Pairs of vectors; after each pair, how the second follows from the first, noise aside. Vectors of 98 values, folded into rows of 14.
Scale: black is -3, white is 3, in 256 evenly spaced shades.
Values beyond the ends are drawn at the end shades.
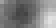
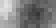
reversed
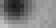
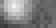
negated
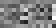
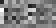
reversed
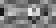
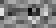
negated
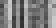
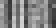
negated
